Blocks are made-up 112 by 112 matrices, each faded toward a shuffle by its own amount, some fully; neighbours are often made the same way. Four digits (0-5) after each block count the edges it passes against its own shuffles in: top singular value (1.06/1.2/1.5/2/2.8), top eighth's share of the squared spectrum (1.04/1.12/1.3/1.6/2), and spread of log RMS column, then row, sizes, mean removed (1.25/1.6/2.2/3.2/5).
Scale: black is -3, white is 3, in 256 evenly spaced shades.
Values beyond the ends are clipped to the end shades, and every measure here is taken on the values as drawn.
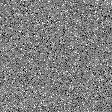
0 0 0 0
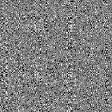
4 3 3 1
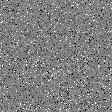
2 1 0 0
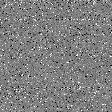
3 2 0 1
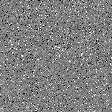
2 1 0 0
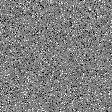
3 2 0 0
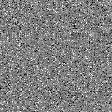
4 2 1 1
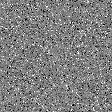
3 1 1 0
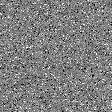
3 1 0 0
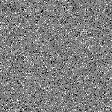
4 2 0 1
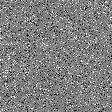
0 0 0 0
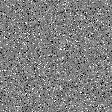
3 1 1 0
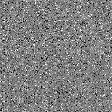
4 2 1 1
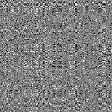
5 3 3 3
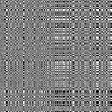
5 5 5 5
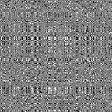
5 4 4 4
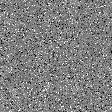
2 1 0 0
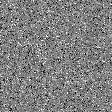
2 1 0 0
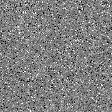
3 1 0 0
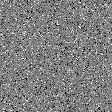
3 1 0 0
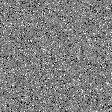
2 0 0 0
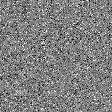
3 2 0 0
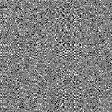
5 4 3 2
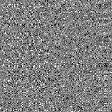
4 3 2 2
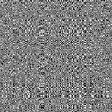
5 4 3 3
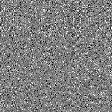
4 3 2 2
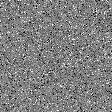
0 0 0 0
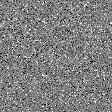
0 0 0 1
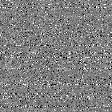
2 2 0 3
